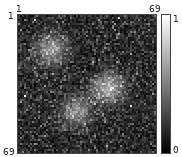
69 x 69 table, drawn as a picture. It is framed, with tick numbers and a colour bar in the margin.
Histogram: skewed, a long tail of high values. Stripes: none. Slope: none. Bumps: three. Odd rows or columns: none.
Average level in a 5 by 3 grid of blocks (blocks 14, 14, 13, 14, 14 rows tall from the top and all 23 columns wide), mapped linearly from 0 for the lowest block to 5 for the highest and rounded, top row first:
2 0 1 | 4 1 0 | 1 4 3 | 1 5 1 | 0 1 0
